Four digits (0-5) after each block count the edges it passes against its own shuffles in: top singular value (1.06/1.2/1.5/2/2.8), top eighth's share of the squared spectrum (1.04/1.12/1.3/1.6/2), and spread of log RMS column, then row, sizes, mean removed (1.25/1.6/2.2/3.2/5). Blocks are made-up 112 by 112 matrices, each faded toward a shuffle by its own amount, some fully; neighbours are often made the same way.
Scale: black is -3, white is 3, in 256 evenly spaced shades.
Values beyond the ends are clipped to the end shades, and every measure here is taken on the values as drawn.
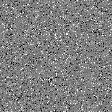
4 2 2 1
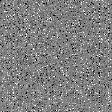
4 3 2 1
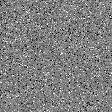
3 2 1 0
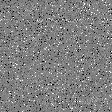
3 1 0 0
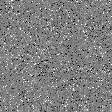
2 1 0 0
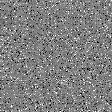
3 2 0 1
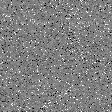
2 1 0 0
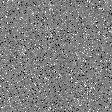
0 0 0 0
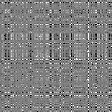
5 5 4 4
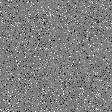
2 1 0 0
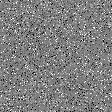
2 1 0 0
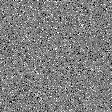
2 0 0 0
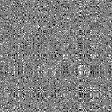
5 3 3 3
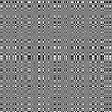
5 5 5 5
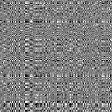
5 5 4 4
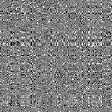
5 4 3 3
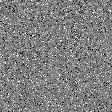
3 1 0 0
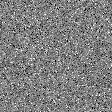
0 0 0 0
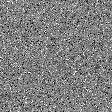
0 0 0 0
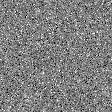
0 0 0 0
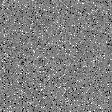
3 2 1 0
